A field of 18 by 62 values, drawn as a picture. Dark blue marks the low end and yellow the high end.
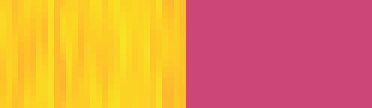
The table splits into one row of 2 panels. Panel 1,1: very high, streaked downward, faint in contrast. Panel 1,2: middling, flat.
